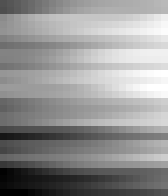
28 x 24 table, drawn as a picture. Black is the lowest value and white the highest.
Grain: streaks across. Ninth with the lowest average: bottom left. Slope: up to the top right.
